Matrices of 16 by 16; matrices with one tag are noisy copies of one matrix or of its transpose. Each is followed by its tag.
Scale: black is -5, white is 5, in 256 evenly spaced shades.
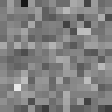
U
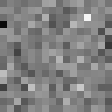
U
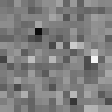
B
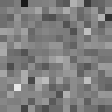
U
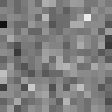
U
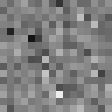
B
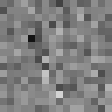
B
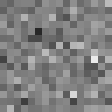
B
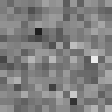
B
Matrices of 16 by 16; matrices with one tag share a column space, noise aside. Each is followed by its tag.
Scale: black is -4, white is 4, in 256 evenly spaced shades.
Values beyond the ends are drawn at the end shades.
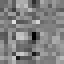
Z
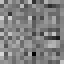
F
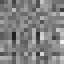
Z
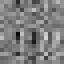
Z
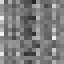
F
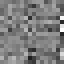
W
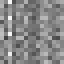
F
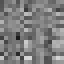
Z
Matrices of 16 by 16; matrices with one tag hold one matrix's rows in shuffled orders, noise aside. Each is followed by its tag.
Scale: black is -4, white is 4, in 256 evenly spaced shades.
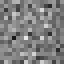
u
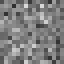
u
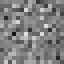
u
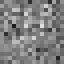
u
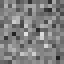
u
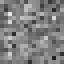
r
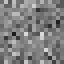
u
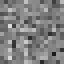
r
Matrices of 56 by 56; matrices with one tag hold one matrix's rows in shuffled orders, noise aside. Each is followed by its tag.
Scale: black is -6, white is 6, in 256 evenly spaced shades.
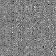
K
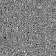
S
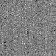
S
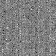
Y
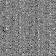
Y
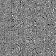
K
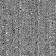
Y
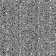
Y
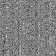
Y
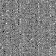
Y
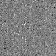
S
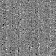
Y
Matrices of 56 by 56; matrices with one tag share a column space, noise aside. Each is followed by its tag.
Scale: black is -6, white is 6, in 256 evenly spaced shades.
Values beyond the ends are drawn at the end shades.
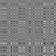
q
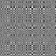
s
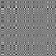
s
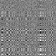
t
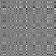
s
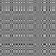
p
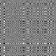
q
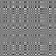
s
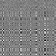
t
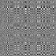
s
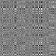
s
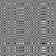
q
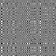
q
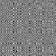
q
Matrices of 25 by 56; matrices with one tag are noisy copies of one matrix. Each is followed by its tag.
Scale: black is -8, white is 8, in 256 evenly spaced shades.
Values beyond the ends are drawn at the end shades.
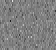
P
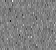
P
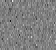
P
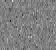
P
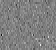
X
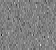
X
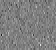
X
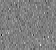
X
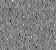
P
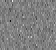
P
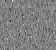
P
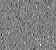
X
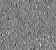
X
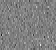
X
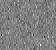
X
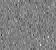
X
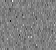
P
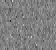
P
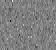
P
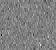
X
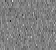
P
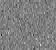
X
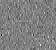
X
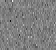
P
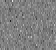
P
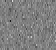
P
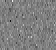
P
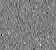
X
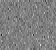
X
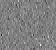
X
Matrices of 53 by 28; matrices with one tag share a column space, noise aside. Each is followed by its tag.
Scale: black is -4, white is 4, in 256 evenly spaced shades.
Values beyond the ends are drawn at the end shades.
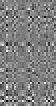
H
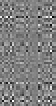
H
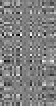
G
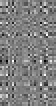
G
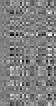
G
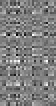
G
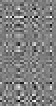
H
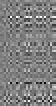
H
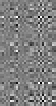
H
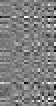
H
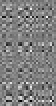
H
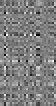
G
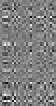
H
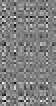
H
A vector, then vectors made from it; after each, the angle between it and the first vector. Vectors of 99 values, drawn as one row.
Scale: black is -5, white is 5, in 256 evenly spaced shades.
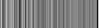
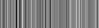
partly aligned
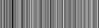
partly opposed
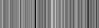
orthogonal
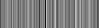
orthogonal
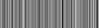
partly aligned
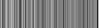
nearly parallel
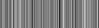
partly opposed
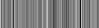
orthogonal
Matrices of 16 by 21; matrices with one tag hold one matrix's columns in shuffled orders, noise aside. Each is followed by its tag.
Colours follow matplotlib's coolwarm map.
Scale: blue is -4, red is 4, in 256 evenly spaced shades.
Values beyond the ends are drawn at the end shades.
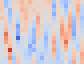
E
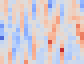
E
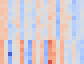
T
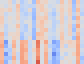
T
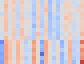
T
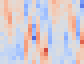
E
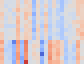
T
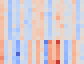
T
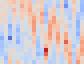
E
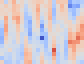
E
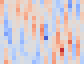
E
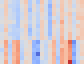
T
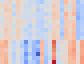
T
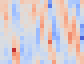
E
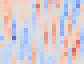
E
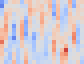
E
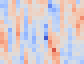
E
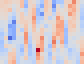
E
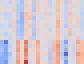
T
